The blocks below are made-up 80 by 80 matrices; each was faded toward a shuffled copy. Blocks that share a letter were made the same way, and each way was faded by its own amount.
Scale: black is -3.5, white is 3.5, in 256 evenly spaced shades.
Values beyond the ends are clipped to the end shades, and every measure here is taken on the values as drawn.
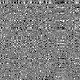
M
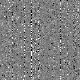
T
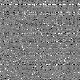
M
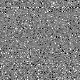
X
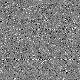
X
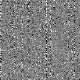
T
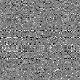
M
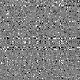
M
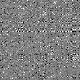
M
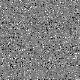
X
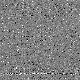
X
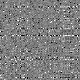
M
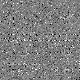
X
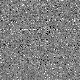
X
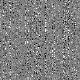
T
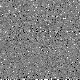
X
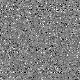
X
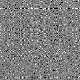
M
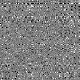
M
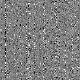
T
